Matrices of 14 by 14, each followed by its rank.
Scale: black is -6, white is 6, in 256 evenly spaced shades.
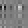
one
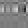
one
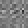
two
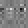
two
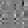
two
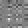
two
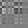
one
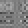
two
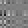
one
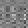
two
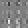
two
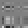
one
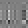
one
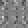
two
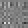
two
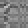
two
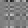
one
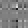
one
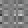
one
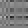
one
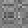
two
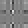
one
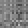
two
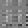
two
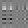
one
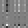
one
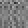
two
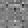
two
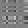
one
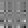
one
